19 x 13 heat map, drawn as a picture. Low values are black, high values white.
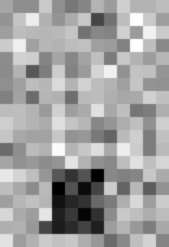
Calmest part: middle left. Histogram: skewed, a long tail of low values. Ninth with the lowest average: bottom middle. Odd patch: lower, in the bottom middle.
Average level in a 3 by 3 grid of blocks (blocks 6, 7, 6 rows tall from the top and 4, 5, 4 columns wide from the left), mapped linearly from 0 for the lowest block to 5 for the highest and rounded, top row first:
4 4 5 / 4 5 5 / 5 0 4
